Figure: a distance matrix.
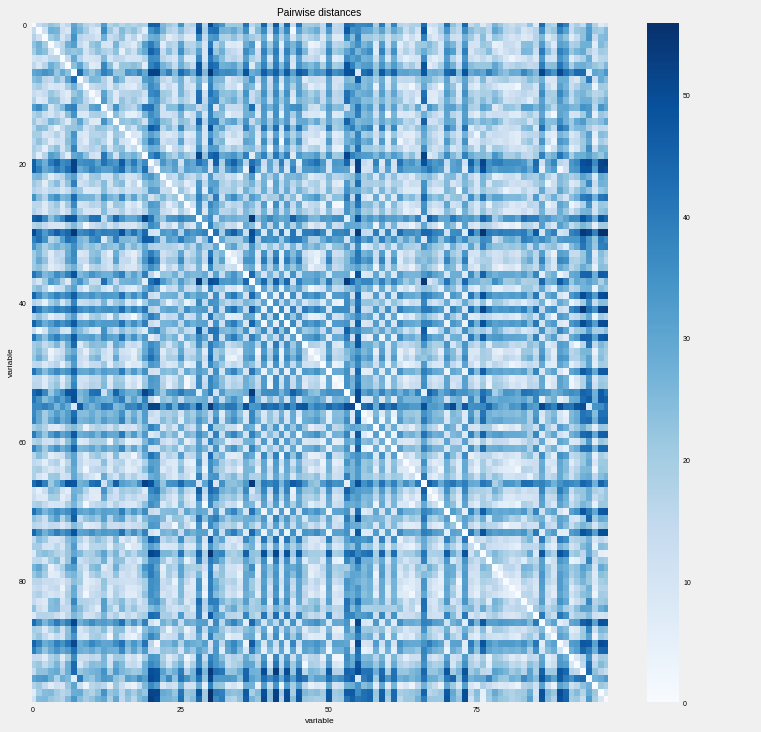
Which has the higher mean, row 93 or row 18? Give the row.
93
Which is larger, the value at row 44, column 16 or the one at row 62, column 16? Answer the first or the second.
the first
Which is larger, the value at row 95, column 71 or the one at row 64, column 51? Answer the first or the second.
the first
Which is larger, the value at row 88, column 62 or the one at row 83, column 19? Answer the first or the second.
the second
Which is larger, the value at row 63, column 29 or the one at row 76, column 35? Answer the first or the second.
the second
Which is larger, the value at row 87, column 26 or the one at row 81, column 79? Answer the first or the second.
the second
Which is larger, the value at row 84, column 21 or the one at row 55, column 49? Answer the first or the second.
the second
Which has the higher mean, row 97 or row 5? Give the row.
97
